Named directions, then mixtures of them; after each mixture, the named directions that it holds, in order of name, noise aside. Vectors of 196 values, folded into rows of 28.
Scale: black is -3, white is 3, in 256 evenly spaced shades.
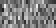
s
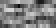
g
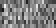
s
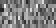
s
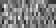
s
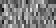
s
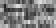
g, s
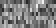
g, s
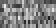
g, s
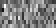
s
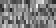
g, s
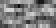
g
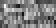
g, s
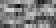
g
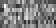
g, s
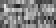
g, s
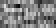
g, s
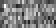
g, s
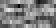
g
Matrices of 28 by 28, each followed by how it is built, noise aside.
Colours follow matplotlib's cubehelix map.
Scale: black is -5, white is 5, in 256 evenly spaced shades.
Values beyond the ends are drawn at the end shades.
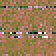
uneven rows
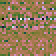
uneven rows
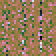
uneven columns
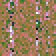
uneven columns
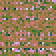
uneven rows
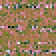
uneven rows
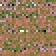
uneven rows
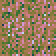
uneven columns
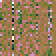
uneven columns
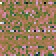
uneven rows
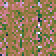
uneven columns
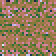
uneven rows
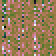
uneven columns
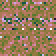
uneven rows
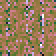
uneven columns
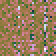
uneven columns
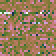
uneven rows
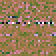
uneven rows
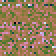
uneven rows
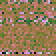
uneven rows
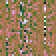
uneven columns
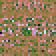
uneven rows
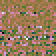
uneven rows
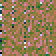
uneven columns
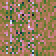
uneven columns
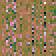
uneven columns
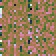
uneven columns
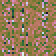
uneven columns
